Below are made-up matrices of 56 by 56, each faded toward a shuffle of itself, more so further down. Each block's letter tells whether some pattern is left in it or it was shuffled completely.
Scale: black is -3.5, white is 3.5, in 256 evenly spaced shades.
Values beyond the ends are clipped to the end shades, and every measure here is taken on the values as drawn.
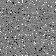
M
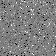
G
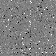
M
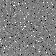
G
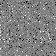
M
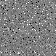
M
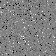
M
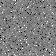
G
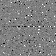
M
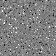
G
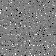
M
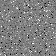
G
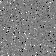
G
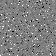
G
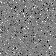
G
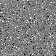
G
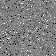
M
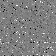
M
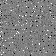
M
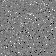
G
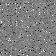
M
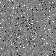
G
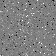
G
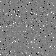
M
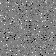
M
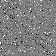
G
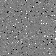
M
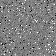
G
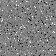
G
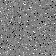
M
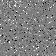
M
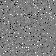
M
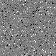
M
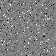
G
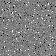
G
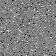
G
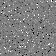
G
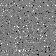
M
